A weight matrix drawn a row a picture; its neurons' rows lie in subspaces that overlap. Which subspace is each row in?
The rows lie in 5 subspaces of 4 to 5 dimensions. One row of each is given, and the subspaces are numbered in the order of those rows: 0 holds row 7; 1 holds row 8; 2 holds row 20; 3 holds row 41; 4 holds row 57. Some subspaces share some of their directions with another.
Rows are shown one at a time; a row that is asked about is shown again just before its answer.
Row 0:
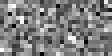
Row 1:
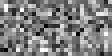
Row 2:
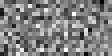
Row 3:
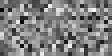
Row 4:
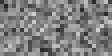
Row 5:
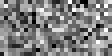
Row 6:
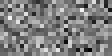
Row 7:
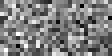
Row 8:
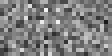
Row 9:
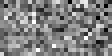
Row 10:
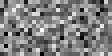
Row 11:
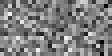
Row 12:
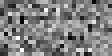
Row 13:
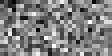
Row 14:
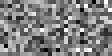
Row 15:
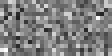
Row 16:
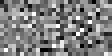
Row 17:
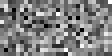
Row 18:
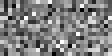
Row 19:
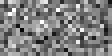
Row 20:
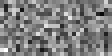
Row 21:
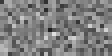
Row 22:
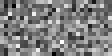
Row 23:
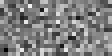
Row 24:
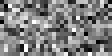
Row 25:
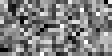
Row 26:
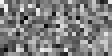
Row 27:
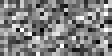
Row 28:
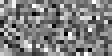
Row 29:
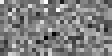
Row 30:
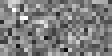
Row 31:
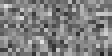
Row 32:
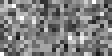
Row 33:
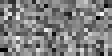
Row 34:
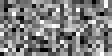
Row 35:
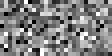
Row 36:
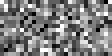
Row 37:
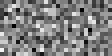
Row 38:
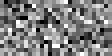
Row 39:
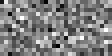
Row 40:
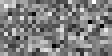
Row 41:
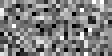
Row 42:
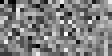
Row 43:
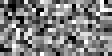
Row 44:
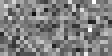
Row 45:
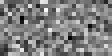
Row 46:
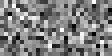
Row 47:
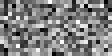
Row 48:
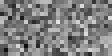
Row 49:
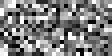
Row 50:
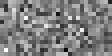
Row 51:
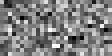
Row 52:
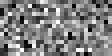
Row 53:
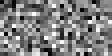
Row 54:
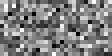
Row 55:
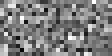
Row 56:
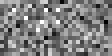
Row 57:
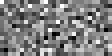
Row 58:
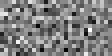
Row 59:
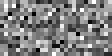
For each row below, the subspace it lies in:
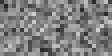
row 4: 4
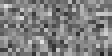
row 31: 2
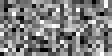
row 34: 2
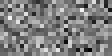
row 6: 0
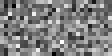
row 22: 0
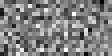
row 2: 3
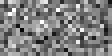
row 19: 1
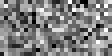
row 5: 2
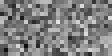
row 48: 0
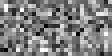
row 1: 2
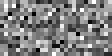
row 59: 0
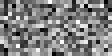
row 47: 0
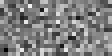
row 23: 4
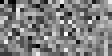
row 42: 1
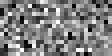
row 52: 1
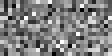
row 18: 0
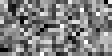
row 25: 3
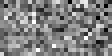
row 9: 2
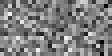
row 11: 2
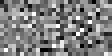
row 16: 4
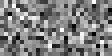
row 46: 2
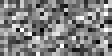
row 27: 4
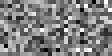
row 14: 0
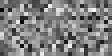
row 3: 0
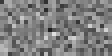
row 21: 1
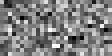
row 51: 1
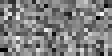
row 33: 2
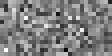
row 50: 4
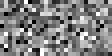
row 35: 3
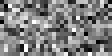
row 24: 0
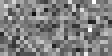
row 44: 3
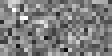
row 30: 1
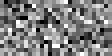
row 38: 1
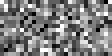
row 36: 4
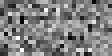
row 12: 2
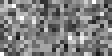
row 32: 2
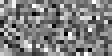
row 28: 1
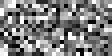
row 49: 2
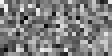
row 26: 3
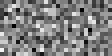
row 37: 3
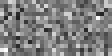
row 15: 2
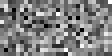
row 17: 4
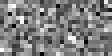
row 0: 3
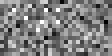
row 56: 1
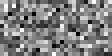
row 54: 0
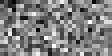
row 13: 1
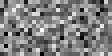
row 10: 3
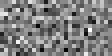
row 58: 3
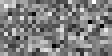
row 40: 1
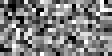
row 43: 3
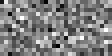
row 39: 1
